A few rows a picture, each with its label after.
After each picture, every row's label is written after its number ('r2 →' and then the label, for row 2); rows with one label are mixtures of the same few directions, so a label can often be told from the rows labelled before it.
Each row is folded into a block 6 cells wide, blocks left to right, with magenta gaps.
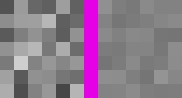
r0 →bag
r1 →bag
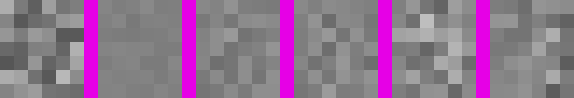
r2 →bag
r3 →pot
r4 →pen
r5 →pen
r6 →pot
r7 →pen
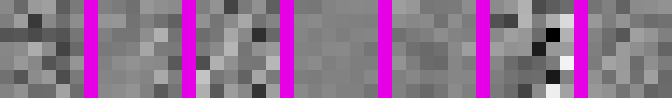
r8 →pot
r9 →pen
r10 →bag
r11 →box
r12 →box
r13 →pen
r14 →pen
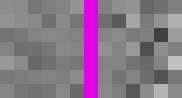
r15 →box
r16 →pen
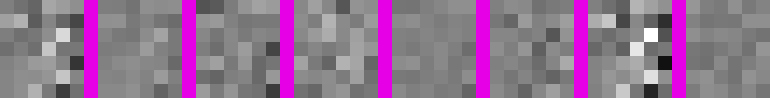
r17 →pen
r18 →pen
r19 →box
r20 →pot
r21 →box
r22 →pen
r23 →pen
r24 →bag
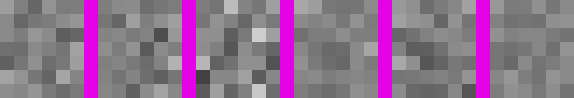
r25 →bag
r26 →pen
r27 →bag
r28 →box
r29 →box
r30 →bag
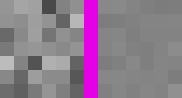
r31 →pot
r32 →box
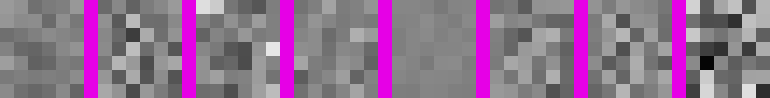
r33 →box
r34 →pen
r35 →box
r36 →bag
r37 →pot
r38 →pen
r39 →pen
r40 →bag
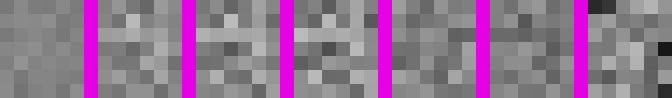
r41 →bag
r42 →pot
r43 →pot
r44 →pot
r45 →bag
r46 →pot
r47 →box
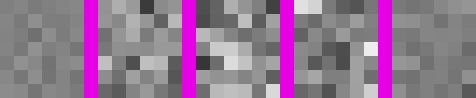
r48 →pen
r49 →pot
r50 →box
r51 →box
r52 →box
